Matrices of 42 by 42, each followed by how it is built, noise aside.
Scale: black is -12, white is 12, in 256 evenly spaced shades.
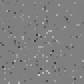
sparse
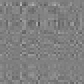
low rank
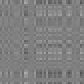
low rank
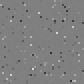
sparse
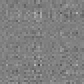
low rank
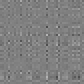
low rank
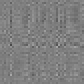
low rank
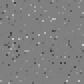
sparse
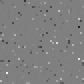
sparse
